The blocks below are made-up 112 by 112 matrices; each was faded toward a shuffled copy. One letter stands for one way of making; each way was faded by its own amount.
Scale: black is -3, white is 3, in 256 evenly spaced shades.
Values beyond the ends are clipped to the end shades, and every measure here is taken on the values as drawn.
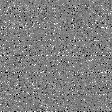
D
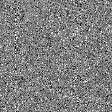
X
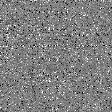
D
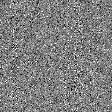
X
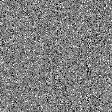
X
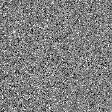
X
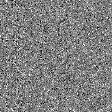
X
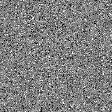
X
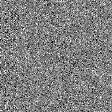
X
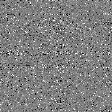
D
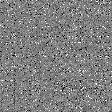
D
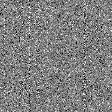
X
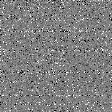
D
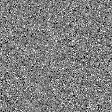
X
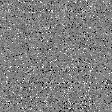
D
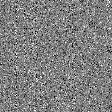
X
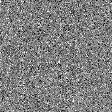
X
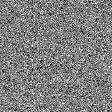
X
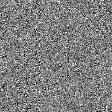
X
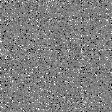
D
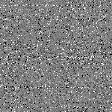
D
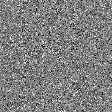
X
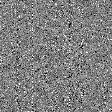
X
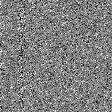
X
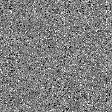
X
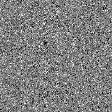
X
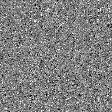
X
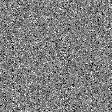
X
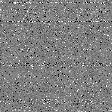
D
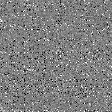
D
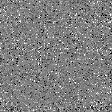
D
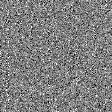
X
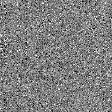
X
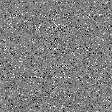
D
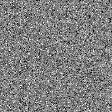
X
